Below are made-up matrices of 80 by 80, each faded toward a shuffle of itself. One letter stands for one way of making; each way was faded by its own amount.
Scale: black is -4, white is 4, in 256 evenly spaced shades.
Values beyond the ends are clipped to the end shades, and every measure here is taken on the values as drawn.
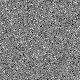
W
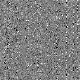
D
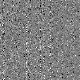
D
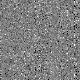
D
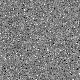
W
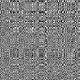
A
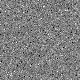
W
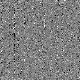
D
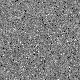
W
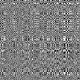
A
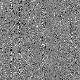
D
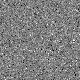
W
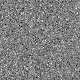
W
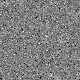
W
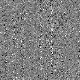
D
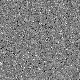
W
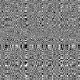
A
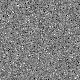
W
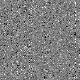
D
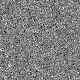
W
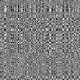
A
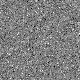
W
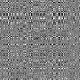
A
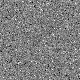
W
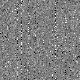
D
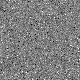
W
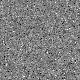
W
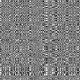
A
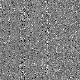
D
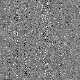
D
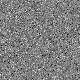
W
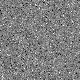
W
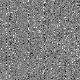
D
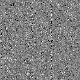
D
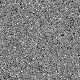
W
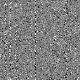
D
